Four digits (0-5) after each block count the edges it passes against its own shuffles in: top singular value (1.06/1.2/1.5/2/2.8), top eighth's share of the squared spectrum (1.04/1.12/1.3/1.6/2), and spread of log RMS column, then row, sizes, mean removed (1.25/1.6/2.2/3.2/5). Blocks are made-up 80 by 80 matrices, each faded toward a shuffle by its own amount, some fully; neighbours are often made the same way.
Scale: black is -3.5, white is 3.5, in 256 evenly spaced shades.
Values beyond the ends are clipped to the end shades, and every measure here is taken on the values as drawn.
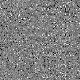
3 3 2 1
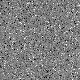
1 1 0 0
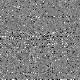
2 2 2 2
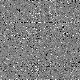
2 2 1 2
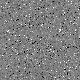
0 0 0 0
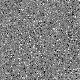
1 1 2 0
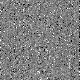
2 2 2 0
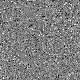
0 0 0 0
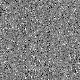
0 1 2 0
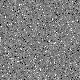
0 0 0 0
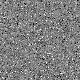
0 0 0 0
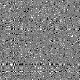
4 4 2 2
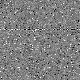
3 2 0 1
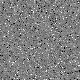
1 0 0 0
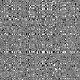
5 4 2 3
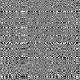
5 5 3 4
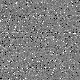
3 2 0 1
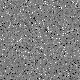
2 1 0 0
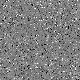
2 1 0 0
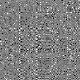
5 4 2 2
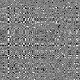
5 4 3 3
